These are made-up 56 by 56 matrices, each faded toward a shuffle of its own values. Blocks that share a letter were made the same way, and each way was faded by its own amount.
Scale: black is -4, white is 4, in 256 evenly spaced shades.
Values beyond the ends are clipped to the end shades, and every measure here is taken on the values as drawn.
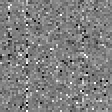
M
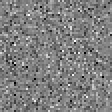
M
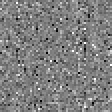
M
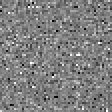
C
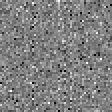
M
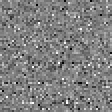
C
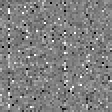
M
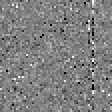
M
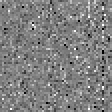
M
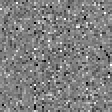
M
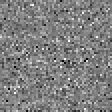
C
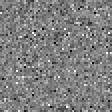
C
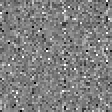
M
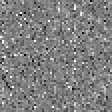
M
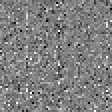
M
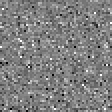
C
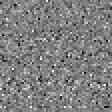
C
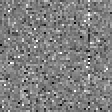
M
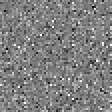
M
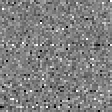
C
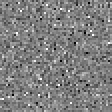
C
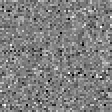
C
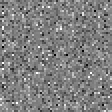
M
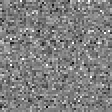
C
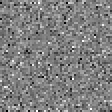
C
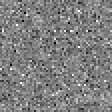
C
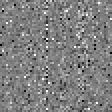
M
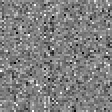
M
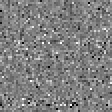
C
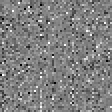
M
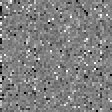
M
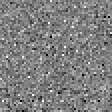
C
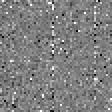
M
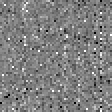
M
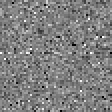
C
